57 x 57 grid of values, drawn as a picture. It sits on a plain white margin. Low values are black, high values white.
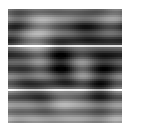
On average the colour sits 40% of the way up the scale. Stripes running across repeat 8 times from top to bottom. Rows 19 and 41 differ from the rows beside them.
